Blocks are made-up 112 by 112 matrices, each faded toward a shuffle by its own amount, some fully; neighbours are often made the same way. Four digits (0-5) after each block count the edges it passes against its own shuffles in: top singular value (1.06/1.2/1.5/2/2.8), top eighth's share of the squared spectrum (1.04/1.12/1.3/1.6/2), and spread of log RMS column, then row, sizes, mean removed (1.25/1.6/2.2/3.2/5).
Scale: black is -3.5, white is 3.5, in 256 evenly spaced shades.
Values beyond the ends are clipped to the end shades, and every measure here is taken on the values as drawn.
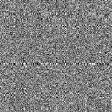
4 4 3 3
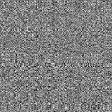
4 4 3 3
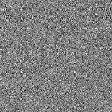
4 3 2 2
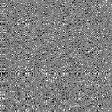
5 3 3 2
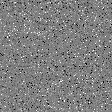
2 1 0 0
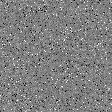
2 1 0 0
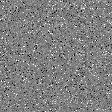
3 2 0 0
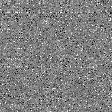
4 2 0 1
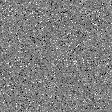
2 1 0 1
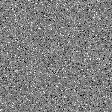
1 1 0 0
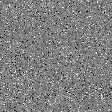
2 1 0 1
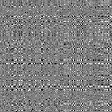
5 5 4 4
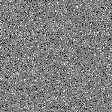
3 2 0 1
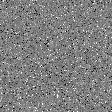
0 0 0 0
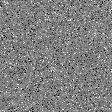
2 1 0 0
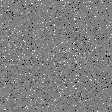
3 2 1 1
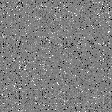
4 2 1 1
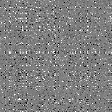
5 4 3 3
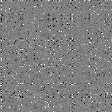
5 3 2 2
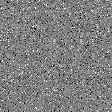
3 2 1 1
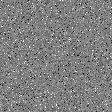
0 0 0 0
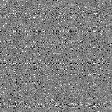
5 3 2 3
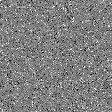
2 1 0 0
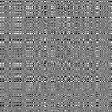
5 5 4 4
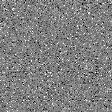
3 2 0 1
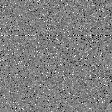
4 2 0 2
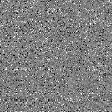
4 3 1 2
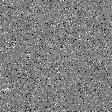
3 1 0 0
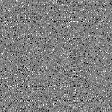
4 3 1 2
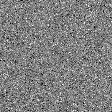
0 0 0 0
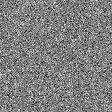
0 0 0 0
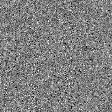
0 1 2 0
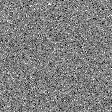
0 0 0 0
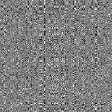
5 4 4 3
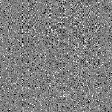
4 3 3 1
